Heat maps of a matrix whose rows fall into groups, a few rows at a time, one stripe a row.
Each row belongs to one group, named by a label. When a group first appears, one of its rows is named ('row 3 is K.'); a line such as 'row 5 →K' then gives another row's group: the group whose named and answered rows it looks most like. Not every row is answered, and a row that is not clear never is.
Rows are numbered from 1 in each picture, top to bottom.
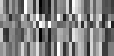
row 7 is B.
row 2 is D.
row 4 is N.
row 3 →B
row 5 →D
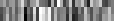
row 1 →B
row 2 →N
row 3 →N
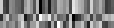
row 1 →D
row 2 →D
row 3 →N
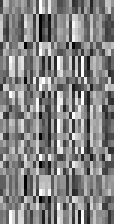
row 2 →N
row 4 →D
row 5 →D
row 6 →D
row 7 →N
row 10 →B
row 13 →N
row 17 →D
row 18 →B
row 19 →B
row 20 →D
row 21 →B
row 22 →B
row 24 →D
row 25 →B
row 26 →N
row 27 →N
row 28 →N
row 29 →D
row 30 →B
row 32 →B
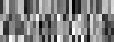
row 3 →B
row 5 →D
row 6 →B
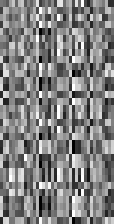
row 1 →B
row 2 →N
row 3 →B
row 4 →N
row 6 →B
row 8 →B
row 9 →D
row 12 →D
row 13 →D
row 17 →B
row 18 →N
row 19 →B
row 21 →N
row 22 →N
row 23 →D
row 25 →B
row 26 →B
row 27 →N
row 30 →D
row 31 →D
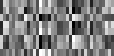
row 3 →D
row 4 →N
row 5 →N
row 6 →D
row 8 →N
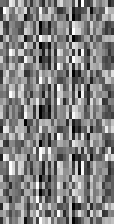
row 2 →N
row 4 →D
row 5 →D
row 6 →N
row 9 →D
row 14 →B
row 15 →B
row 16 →D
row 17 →D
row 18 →N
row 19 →N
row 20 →B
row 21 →D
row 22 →N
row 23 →N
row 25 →B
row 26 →D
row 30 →N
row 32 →N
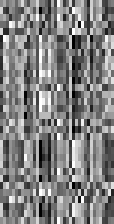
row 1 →B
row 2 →D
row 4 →B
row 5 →D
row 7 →N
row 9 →N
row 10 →N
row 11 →N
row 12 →N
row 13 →B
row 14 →N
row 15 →N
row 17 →N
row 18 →B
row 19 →N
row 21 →D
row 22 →D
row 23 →D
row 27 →N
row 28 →N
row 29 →B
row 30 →D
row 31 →D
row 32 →B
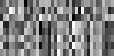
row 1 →N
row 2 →B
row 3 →N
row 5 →D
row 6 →B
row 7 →D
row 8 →B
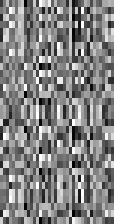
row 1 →N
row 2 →B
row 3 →N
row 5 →N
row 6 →N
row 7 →B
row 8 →B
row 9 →N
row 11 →N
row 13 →N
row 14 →N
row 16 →B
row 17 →B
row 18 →D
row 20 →N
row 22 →D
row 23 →N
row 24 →N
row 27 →B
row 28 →B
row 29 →B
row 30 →N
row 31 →N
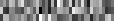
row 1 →B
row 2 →D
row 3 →N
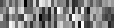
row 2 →B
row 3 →D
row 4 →B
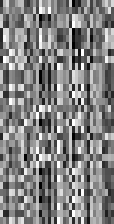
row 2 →N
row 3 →D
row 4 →D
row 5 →N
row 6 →N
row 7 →N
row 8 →B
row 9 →N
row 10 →B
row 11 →D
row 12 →D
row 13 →B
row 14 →D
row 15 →B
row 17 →B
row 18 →D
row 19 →B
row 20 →N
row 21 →B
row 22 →B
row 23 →N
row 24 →B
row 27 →D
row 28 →B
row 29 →D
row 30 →B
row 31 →D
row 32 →B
